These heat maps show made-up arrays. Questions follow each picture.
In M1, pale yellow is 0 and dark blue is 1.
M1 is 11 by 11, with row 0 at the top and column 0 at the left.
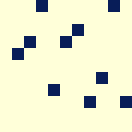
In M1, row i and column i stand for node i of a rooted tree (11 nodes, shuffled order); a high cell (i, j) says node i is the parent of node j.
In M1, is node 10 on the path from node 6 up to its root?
no
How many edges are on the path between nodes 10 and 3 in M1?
4
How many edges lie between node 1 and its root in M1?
7
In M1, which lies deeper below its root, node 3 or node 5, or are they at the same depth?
node 5
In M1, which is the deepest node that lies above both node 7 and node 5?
3
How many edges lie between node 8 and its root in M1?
4
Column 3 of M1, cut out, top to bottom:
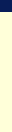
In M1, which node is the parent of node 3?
0
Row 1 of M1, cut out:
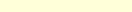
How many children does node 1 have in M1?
0
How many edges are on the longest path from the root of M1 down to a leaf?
7
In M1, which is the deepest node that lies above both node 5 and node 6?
3
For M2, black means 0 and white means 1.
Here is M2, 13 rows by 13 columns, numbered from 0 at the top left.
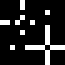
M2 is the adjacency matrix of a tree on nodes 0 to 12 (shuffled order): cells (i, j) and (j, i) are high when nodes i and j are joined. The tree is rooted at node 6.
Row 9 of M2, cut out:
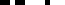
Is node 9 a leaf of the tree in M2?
no
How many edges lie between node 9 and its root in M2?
1
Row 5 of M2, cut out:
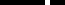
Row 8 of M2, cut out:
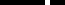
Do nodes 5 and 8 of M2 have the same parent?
yes
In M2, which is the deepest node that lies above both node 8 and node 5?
9
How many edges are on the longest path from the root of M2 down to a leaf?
2
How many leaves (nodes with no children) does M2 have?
10
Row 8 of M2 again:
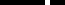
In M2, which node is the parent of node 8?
9
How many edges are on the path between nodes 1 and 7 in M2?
4
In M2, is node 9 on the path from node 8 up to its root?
yes
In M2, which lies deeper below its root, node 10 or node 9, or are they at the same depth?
node 10
